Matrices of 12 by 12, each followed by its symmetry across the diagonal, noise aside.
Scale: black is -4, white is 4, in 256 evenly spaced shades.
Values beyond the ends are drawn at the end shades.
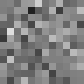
antisymmetric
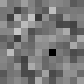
symmetric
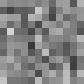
neither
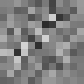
antisymmetric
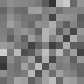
antisymmetric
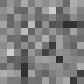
symmetric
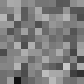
neither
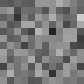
neither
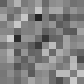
symmetric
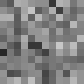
neither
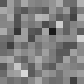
neither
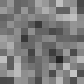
symmetric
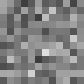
neither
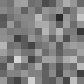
antisymmetric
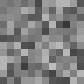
symmetric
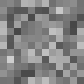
symmetric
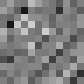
symmetric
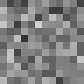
antisymmetric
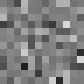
antisymmetric
